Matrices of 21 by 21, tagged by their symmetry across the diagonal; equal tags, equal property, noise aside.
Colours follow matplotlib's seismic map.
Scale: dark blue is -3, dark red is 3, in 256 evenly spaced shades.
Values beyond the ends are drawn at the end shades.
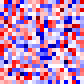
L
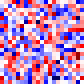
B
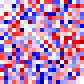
B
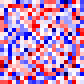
B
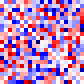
B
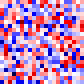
L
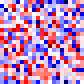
L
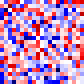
B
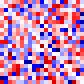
L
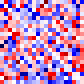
B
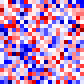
L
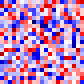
L
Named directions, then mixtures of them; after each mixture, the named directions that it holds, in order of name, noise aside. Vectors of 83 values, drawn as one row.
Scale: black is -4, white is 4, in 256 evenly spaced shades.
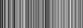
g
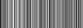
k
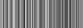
g, k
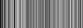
g, k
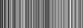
g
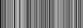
g, k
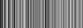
g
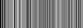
g, k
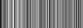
k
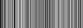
g, k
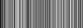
g, k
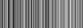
g, k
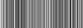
g, k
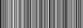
k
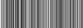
g, k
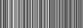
g, k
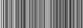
g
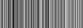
g, k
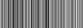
g, k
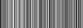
k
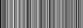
k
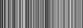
g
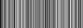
g, k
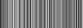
k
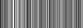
k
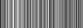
k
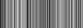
g, k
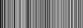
g, k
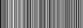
k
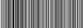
k
